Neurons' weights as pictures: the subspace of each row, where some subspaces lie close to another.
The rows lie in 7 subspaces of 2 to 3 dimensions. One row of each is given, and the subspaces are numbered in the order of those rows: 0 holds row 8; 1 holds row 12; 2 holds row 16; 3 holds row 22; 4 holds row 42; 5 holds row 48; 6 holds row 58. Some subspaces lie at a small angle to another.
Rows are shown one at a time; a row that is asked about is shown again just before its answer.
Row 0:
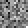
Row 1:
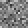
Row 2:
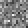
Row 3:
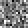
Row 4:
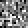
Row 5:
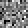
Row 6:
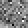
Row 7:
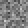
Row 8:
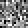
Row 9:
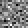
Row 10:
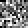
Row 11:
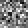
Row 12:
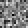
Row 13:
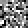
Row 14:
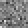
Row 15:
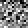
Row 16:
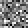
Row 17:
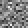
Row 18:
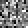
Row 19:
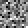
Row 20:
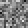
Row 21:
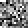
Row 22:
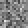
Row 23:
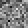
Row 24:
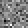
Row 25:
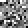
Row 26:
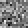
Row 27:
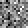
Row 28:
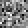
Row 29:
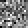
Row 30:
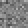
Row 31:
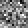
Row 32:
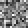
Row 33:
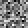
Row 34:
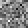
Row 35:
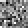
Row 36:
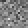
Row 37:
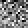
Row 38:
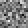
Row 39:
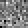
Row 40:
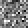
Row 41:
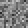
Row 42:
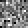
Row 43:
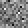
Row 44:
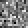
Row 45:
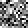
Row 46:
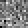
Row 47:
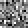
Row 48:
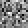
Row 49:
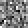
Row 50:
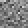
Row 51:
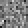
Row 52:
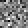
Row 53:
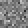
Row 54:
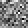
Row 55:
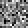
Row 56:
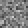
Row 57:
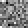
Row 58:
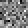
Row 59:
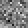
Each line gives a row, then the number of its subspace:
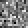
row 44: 3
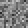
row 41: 1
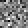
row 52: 5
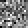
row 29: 5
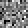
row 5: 6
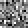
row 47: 0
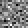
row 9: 2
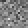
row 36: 6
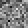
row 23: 1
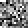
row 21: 4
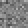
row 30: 1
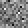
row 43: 6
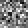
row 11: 5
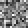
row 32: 1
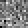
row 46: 0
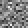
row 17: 2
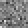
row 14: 0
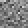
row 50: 6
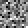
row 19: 3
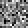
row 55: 0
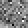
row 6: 5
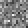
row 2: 1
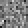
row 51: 2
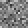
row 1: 0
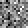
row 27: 3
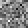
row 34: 1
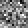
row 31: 5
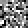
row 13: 2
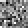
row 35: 4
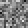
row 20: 1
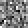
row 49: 2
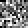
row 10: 4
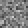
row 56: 2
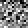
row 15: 6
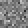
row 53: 6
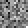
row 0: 3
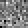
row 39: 0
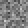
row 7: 3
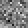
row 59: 5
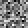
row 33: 3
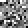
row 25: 6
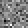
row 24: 2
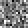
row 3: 2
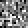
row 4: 3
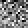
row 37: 6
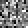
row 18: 3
